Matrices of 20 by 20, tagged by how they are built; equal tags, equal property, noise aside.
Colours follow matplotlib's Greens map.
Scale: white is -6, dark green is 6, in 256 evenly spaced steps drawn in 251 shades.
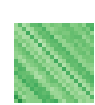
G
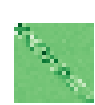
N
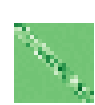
N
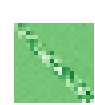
N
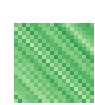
G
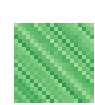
G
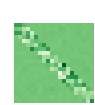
N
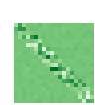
N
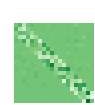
N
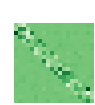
N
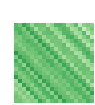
G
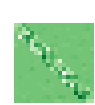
N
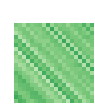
G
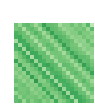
G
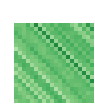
G
